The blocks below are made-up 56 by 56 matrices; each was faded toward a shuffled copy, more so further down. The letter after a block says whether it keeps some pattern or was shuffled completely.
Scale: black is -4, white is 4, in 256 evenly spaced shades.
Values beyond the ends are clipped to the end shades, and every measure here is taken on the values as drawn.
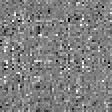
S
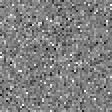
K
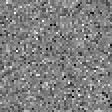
K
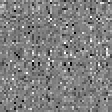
S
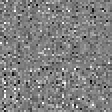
S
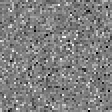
K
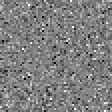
K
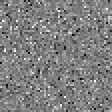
K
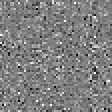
S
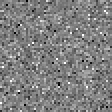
K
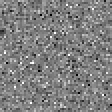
K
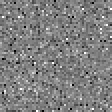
K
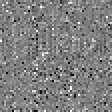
S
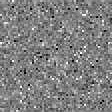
K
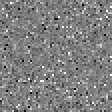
K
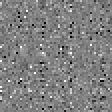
S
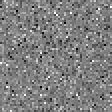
K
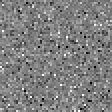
K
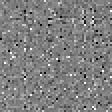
S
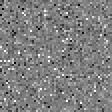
K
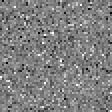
K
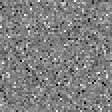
K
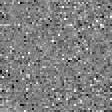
S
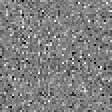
S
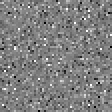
K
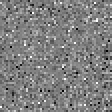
S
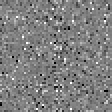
S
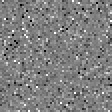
K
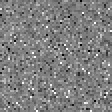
K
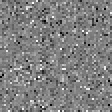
S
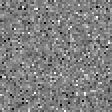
K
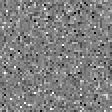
S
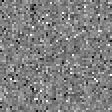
S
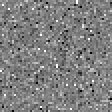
K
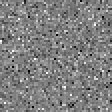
K
